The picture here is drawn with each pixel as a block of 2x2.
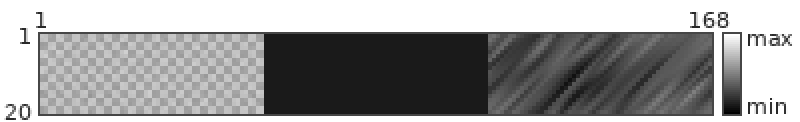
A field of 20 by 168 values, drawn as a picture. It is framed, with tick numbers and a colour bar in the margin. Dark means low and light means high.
The table splits into one row of 3 panels. Panel 1,1: high, checkered. Panel 1,2: very low, flat. Panel 1,3: low, slanting up to the right.
